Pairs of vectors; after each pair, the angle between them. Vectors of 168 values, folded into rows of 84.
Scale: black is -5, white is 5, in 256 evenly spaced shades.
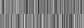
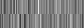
partly opposed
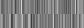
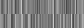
nearly parallel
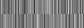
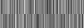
nearly opposite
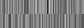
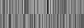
nearly parallel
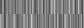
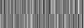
nearly parallel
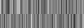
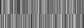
nearly opposite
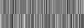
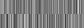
orthogonal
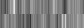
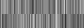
partly opposed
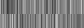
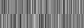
orthogonal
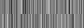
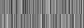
nearly parallel
